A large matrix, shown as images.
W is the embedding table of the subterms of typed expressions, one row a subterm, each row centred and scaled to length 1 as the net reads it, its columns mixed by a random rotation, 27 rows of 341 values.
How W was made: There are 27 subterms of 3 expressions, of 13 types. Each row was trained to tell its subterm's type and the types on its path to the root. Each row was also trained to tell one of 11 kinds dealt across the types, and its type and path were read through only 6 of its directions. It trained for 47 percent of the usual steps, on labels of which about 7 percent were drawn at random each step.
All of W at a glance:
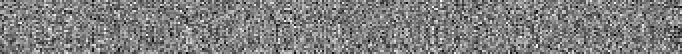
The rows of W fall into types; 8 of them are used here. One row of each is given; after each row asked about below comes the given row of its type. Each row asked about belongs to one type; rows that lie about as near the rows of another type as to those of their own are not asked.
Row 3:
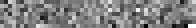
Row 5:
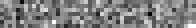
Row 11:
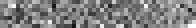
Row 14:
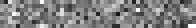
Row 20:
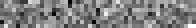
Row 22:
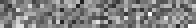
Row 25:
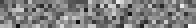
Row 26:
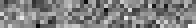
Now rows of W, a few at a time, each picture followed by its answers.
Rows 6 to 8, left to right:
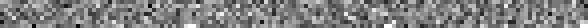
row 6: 5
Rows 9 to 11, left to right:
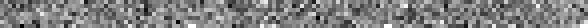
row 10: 26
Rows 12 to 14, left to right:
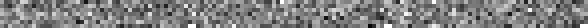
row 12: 26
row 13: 3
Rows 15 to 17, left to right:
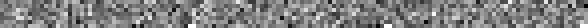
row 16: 14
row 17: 25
